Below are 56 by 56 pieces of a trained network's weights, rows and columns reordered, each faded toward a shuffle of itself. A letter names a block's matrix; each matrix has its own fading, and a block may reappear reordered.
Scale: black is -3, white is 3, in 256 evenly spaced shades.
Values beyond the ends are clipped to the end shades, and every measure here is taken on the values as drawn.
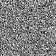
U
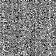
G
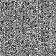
G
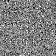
U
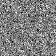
U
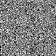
U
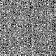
G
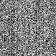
G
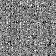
G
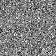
U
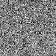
U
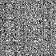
G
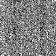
G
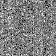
G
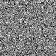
U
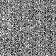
G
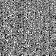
G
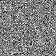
U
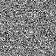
U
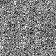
U
